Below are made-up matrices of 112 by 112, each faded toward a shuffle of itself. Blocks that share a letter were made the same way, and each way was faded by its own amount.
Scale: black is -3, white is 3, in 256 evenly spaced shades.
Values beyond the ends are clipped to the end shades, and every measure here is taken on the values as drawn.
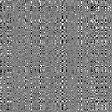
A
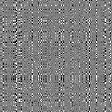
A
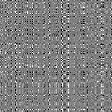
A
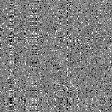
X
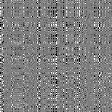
A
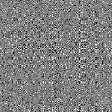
X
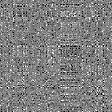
X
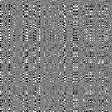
A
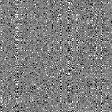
X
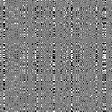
A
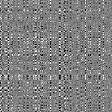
A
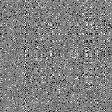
X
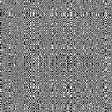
A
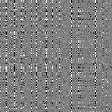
A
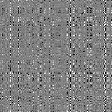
A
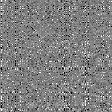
X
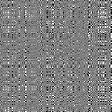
A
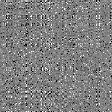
X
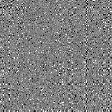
X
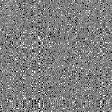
X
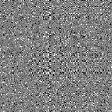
X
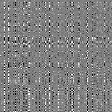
A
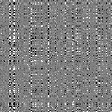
A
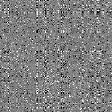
X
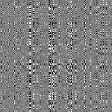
A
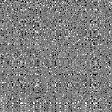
X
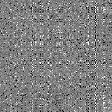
X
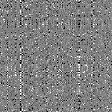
X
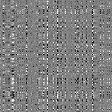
A
